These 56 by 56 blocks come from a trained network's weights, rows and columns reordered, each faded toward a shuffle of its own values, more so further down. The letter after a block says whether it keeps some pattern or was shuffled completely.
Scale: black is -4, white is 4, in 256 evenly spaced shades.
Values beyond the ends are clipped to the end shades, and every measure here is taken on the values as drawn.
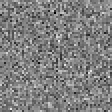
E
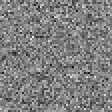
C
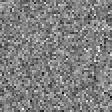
C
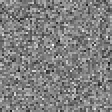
C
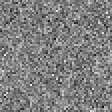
C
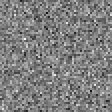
C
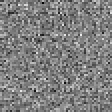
E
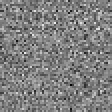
E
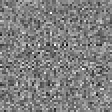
E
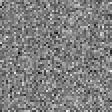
E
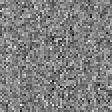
E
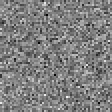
E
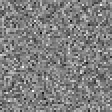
C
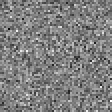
C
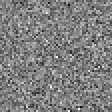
C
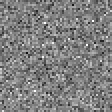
C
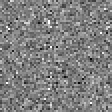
E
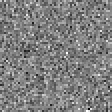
C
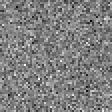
C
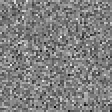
C
